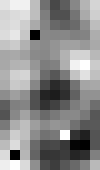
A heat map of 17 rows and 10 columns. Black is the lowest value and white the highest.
Calmest part: top left. Lone odd cells: 3, 1 higher and 2 lower than their neighbours. Roughest part: bottom left.
